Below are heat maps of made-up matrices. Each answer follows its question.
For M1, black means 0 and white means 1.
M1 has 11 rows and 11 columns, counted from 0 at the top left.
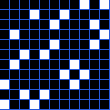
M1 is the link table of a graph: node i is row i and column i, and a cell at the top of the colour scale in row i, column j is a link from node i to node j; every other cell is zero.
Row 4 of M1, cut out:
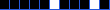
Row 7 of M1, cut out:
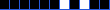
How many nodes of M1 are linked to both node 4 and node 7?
0
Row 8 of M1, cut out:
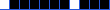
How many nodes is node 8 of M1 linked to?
2
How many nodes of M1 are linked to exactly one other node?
0
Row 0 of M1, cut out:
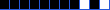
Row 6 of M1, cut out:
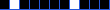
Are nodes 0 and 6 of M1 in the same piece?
yes
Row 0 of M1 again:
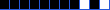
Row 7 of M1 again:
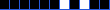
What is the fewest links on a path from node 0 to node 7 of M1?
2
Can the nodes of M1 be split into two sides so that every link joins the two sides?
no
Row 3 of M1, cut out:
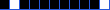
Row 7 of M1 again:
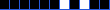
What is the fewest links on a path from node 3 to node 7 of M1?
3
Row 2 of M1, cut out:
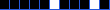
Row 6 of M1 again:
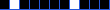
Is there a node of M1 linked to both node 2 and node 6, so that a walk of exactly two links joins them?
no
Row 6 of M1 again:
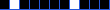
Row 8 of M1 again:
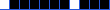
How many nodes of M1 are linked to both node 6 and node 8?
1
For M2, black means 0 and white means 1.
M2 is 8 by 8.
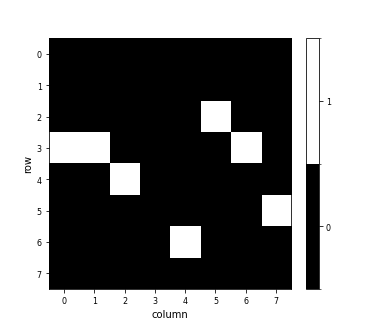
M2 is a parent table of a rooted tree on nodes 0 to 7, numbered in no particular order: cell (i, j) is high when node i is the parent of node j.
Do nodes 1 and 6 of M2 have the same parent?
yes
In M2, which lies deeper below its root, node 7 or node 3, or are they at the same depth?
node 7
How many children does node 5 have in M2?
1
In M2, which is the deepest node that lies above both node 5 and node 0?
3
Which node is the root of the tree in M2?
3
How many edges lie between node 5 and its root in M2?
4
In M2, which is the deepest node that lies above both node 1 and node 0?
3
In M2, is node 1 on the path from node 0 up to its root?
no
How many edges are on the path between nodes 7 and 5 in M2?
1
